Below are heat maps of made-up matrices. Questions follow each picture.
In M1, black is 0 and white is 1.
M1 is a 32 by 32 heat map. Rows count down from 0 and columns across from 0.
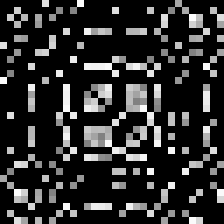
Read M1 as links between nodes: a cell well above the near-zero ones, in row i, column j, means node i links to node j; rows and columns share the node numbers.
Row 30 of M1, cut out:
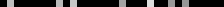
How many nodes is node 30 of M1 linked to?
7
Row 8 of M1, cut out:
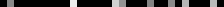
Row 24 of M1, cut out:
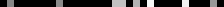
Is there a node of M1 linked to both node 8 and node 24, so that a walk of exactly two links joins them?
yes
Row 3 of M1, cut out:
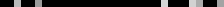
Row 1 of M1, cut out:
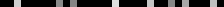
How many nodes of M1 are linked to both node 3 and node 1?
1
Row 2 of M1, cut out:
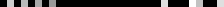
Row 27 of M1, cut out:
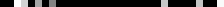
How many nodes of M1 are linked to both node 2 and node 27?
6
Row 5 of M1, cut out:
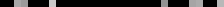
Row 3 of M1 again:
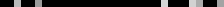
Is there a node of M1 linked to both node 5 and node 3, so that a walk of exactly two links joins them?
yes
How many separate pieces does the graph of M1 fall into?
1
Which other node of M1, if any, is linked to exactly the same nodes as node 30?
node 16
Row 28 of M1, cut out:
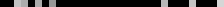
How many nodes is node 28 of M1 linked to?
7
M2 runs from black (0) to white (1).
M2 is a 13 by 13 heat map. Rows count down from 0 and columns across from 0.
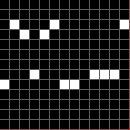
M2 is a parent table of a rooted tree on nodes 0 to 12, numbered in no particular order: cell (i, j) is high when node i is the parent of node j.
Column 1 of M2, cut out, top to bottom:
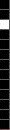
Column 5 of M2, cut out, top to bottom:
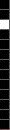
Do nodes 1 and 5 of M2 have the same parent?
yes
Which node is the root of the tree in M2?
8
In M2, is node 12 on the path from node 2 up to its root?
no
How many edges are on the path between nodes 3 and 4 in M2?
1
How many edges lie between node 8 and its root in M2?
0
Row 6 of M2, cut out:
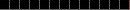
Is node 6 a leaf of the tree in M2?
yes
